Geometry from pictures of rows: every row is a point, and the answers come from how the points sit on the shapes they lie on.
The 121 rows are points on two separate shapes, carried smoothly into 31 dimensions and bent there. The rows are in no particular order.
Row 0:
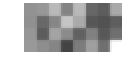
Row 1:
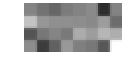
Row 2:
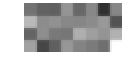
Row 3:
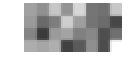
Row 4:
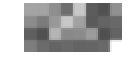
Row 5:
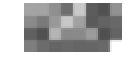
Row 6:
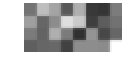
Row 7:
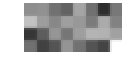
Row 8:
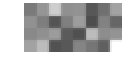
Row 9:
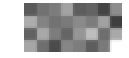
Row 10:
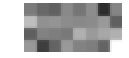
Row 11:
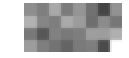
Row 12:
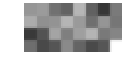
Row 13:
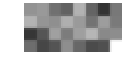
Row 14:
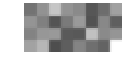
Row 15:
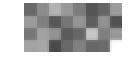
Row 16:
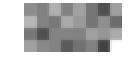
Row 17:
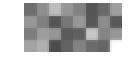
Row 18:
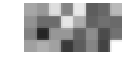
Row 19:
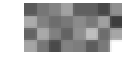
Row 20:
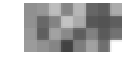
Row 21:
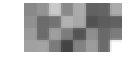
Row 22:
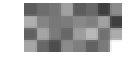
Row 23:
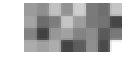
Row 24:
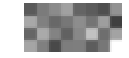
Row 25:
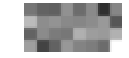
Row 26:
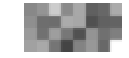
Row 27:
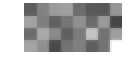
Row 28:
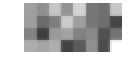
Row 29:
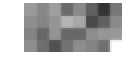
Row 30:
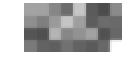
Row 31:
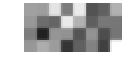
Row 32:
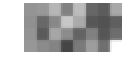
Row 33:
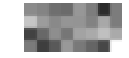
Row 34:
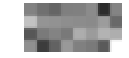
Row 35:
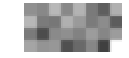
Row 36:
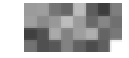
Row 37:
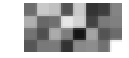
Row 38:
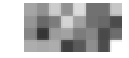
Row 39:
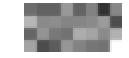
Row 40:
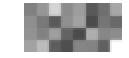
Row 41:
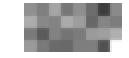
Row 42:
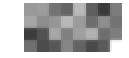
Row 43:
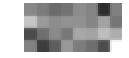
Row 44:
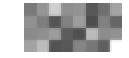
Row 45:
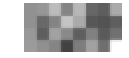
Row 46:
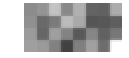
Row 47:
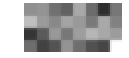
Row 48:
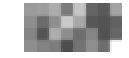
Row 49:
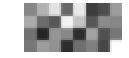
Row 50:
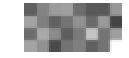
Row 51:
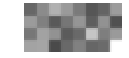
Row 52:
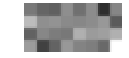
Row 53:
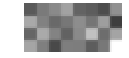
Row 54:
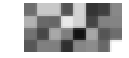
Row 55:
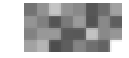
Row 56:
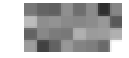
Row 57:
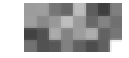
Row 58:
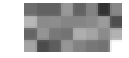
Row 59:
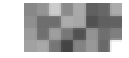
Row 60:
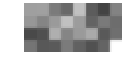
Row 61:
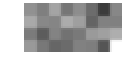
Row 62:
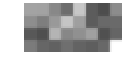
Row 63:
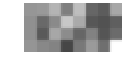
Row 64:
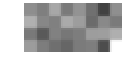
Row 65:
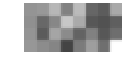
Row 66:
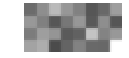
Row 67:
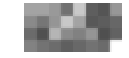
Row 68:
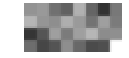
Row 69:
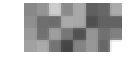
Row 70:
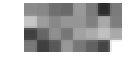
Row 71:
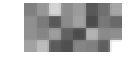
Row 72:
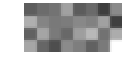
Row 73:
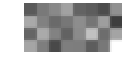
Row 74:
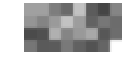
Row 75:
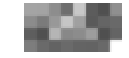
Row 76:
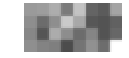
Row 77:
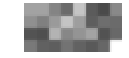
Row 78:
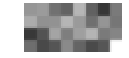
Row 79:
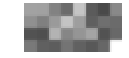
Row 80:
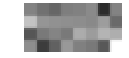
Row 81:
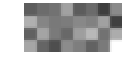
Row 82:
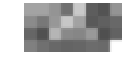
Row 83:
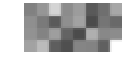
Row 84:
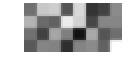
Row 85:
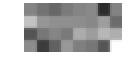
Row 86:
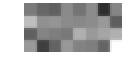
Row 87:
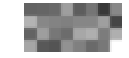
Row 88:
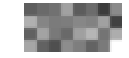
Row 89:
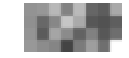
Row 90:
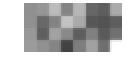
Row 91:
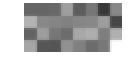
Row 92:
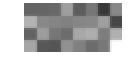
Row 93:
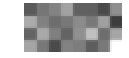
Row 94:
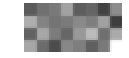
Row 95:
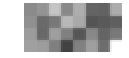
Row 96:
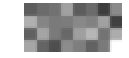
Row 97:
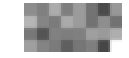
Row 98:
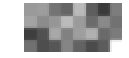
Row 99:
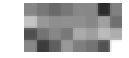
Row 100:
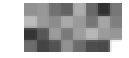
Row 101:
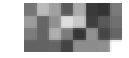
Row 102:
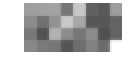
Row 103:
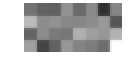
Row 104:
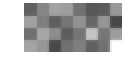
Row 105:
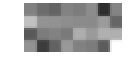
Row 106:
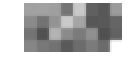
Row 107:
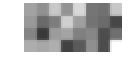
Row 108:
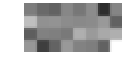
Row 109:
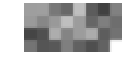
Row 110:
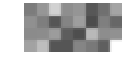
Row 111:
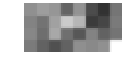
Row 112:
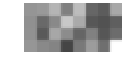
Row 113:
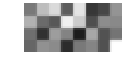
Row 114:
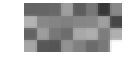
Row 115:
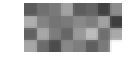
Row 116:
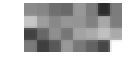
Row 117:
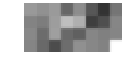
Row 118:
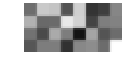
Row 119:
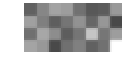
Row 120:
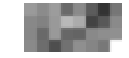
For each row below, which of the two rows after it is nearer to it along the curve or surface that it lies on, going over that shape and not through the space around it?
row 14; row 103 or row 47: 103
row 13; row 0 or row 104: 0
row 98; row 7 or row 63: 7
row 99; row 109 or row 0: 109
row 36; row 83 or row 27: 83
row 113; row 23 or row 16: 23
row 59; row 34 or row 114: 114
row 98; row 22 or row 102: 102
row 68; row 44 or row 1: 1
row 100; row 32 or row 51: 32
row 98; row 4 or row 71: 4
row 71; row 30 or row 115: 115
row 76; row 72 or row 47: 47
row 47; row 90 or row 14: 90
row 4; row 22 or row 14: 14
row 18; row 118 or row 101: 118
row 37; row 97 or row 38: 38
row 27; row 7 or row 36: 7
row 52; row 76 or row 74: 74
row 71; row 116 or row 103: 103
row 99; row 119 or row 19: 19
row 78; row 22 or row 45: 45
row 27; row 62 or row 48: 48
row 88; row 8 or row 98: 8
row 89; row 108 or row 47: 47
